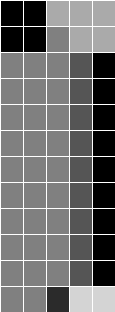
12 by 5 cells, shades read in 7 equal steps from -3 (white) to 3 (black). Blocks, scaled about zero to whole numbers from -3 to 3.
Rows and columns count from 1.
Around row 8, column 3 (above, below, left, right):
0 0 0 1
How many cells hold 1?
9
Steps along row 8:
same same up up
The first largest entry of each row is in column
1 1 5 5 5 5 5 5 5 5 5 3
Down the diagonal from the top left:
3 3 0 1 3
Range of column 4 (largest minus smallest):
3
